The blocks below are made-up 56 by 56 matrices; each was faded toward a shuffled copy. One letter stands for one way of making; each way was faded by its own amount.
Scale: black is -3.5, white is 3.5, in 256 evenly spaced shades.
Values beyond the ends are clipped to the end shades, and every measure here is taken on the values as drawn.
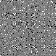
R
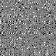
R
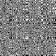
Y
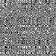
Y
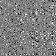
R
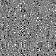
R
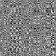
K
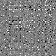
R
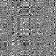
Y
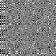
K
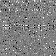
R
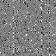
R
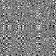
K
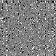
R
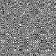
Y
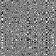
K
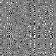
K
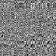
Y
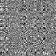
Y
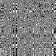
K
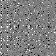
R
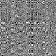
Y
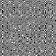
K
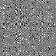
R
